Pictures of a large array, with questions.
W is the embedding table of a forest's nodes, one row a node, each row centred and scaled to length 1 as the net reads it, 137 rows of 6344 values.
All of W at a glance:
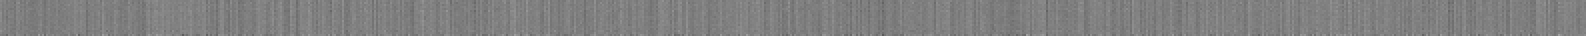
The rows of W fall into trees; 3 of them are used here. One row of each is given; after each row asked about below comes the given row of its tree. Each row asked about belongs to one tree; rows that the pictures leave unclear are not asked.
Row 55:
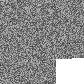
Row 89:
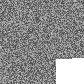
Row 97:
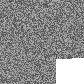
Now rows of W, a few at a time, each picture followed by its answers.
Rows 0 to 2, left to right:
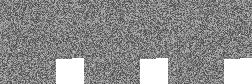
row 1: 89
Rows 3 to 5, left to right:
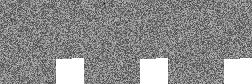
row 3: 55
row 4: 55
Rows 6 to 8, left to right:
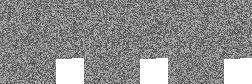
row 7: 89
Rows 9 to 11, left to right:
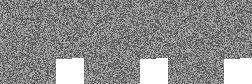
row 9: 89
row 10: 89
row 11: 89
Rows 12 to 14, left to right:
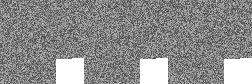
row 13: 89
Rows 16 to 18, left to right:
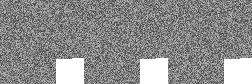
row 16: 97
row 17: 55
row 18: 55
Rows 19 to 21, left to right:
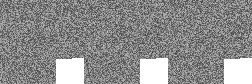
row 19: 89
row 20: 89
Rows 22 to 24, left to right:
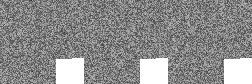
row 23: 55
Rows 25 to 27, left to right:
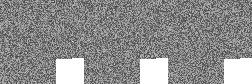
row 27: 97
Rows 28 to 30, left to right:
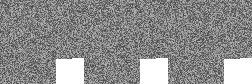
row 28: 89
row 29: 55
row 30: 89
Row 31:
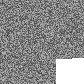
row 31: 89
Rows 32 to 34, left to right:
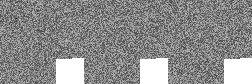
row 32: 97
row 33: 55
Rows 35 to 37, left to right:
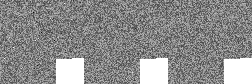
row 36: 97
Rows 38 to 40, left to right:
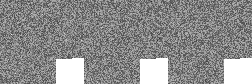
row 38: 97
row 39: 89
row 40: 89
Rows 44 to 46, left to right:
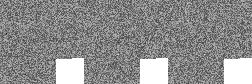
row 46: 89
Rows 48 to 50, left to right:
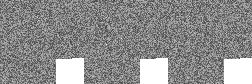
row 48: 89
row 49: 97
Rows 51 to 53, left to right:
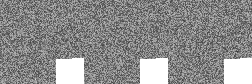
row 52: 55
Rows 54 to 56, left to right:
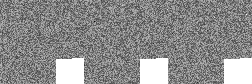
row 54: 89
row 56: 55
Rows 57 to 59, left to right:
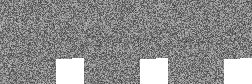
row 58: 89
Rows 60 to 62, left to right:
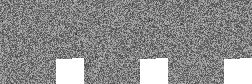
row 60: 89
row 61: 55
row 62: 55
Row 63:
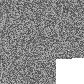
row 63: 89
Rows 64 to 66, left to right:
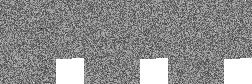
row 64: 55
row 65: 89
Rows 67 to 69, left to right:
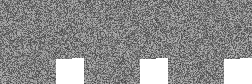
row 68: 89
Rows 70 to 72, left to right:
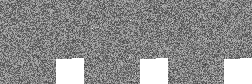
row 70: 55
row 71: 55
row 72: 97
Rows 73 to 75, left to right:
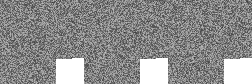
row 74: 55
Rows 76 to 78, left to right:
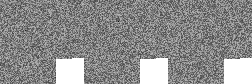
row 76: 55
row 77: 97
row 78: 89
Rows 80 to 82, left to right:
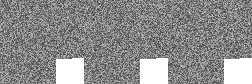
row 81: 89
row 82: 55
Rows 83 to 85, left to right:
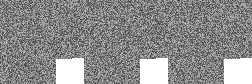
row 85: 89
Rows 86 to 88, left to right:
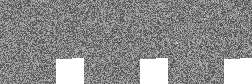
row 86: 55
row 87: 89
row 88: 55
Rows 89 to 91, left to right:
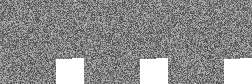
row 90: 89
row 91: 55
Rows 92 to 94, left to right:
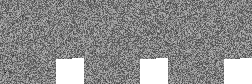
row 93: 89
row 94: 89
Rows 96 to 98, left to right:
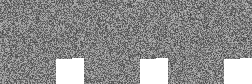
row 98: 89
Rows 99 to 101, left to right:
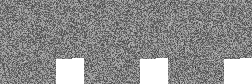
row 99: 89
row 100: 55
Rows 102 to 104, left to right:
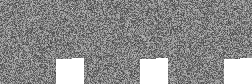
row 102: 55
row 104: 89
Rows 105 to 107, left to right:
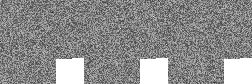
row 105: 89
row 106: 55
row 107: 55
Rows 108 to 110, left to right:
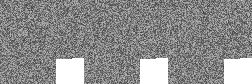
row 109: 97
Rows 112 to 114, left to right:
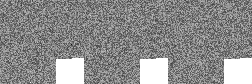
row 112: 97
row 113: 89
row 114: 55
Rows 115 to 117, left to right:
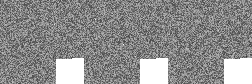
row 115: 89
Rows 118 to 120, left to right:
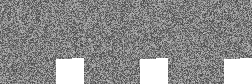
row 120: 55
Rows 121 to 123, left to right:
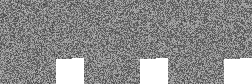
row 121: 97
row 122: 55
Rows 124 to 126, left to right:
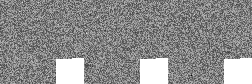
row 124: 55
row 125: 55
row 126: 97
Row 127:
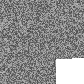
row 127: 89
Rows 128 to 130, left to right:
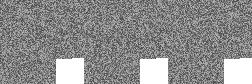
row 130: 55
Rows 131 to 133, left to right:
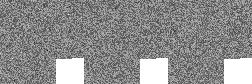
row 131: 97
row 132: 89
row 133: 89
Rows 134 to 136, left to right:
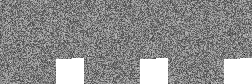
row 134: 55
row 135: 89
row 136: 89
